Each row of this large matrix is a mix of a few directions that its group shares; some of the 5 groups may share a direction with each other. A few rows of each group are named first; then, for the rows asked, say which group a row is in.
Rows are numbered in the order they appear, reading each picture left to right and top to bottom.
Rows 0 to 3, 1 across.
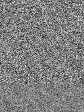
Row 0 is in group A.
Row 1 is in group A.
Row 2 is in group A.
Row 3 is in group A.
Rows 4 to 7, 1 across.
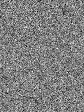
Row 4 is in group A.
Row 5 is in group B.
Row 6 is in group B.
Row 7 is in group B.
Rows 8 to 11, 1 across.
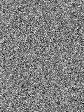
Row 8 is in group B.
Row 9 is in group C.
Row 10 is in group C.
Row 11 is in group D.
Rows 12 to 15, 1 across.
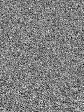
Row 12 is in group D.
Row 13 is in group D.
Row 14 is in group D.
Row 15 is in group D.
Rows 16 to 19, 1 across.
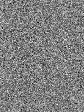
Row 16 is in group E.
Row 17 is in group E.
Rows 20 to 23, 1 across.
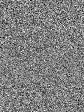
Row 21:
D
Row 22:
E
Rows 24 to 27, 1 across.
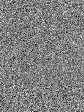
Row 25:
B
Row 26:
D
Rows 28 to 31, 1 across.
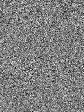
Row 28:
B
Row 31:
E
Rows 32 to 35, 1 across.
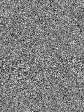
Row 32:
D
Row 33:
D
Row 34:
D
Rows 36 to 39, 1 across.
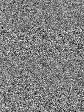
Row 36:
D
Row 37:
A
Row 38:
A
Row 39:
E
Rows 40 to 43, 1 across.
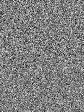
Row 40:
C
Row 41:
E
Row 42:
C
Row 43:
B
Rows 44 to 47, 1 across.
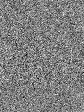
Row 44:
A
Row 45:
A
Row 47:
A
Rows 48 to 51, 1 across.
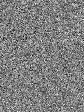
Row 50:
E
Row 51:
A
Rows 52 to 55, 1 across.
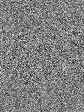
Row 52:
E
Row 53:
A
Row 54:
A
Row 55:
A
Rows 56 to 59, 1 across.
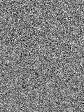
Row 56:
E
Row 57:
A
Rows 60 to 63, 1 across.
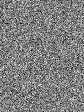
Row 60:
E
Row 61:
D
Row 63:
D
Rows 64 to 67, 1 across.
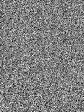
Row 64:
C
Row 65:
B
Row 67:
E
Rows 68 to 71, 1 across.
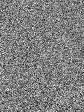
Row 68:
D
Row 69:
A
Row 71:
B
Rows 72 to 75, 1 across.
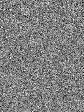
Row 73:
D
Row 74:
D
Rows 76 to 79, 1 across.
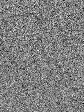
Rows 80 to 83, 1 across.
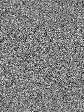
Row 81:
C
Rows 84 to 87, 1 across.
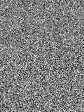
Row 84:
D
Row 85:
D
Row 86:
C
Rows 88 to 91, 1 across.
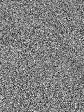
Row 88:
E
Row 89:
D
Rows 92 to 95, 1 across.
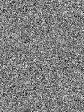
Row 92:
C
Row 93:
D
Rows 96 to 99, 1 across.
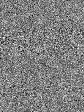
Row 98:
A
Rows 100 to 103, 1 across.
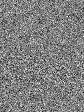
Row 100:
B
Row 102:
E
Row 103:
D
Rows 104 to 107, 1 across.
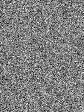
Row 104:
E
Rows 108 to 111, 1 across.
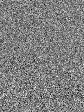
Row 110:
B
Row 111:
C
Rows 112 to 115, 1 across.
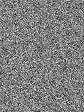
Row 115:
E
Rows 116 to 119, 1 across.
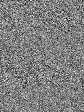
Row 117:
A
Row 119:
D
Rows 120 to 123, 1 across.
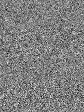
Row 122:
B
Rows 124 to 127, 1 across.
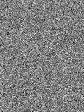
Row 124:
D
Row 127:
C
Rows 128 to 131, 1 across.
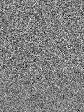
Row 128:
B
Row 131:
D
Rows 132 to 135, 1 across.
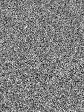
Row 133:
C
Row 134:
B
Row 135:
E
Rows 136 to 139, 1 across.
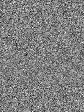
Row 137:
A
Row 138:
A
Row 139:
B
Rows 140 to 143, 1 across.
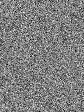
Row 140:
A
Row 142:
E
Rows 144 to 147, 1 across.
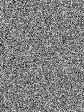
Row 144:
E
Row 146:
C
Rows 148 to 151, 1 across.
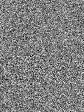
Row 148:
A
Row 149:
C
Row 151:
E
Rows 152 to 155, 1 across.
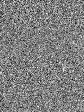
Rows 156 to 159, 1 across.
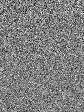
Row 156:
C
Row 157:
E
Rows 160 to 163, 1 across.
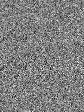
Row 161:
C
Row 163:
B
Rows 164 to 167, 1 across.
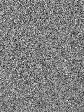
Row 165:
A
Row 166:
A
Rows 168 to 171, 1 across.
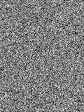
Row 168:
B
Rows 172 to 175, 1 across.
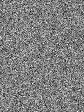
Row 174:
B
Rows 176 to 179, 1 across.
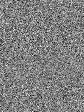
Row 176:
E
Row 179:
D
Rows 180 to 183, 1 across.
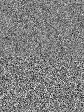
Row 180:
A
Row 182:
E
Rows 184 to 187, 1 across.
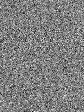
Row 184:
A
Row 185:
C
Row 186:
E
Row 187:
B
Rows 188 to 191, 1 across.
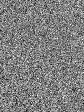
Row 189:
A
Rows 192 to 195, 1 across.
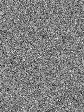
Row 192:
C
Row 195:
B
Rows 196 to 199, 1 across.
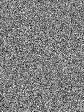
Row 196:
B
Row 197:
E
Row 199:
E
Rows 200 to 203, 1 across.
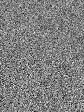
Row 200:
A
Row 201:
A
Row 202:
A
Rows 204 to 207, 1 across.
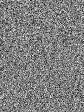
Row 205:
E
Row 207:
C
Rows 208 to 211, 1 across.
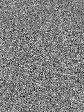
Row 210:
D
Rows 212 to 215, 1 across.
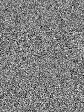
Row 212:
A
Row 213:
A
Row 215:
C
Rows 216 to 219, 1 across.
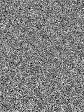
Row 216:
D
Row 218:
D
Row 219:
B
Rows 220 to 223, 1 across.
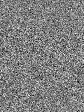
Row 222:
D
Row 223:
D
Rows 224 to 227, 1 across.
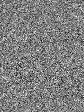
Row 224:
B
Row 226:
B
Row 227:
C
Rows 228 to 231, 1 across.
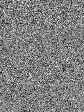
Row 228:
E
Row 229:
B
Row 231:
B
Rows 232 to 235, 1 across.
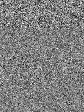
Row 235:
E
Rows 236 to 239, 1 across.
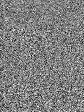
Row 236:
A
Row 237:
A
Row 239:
E
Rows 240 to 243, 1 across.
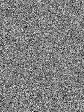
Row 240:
A
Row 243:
C
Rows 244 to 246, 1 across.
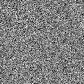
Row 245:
D
